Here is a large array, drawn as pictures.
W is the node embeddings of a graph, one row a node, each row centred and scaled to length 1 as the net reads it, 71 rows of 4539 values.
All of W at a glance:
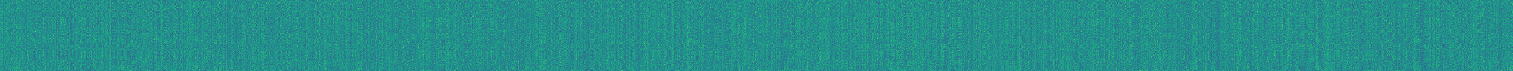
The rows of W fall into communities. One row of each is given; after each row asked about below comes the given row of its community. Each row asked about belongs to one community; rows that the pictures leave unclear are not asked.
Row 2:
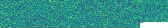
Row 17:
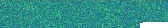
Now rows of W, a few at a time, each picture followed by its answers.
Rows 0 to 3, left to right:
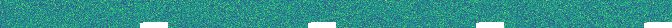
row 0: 17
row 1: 17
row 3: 2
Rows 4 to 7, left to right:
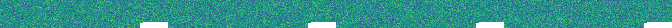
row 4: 17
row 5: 17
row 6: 2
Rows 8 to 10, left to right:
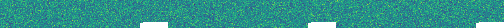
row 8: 2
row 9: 2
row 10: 17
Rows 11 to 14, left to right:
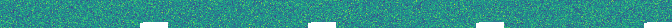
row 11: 17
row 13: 2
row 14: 17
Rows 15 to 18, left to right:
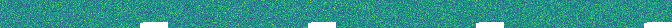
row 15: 2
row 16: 2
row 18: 17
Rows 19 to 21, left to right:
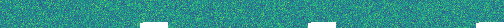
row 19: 17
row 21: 17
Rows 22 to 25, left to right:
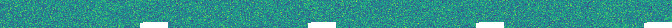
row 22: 17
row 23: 17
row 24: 17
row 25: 2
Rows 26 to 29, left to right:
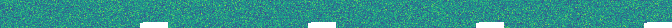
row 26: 17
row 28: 17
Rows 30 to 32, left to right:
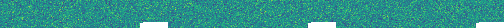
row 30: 2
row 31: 17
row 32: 2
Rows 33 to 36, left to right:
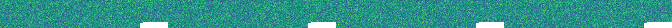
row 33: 17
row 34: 17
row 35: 17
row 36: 2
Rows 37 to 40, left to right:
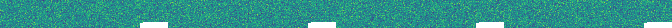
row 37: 17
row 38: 17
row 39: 2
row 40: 2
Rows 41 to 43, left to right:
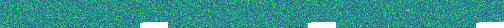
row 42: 2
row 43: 2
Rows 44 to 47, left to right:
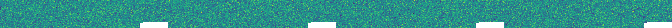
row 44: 17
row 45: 17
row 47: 17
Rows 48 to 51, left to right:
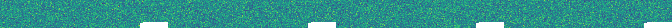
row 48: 2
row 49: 2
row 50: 17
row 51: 17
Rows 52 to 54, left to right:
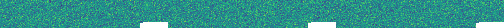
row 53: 17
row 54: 17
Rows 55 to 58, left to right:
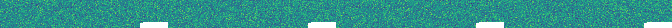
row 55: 17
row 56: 17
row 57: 2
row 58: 17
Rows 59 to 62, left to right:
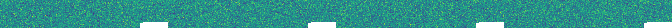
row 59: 17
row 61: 2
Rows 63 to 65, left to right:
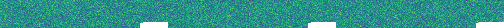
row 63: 2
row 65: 2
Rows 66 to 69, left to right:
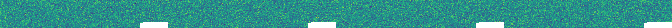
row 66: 2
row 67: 2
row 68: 2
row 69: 2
